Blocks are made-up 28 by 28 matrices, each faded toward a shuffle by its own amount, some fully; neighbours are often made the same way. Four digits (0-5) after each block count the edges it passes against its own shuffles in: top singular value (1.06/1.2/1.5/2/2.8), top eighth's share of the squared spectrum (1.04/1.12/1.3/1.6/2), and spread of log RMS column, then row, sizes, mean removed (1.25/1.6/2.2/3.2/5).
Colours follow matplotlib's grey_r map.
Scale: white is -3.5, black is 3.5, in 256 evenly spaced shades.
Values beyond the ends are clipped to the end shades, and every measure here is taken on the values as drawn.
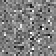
1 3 2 0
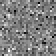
0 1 0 0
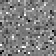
0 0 0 0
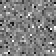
1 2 0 0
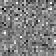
2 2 0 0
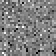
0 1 0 0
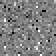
1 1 0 0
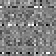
3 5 1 3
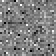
1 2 0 1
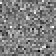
0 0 0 0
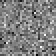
0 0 0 0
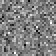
0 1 0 0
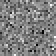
0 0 0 0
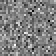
1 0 0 0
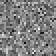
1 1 0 0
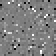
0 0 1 0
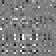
4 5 2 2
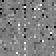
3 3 1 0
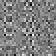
4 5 3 2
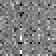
2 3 2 2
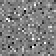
0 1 0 0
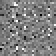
2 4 2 1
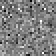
1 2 1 0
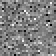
1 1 0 0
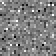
0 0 0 0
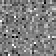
0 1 0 0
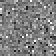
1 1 1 0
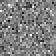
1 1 0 0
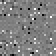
2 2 0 0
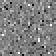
1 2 0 0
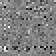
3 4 1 2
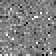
2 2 0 1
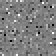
0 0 0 0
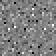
0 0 0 0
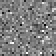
1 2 0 0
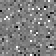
0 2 0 0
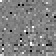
2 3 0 0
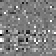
3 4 0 2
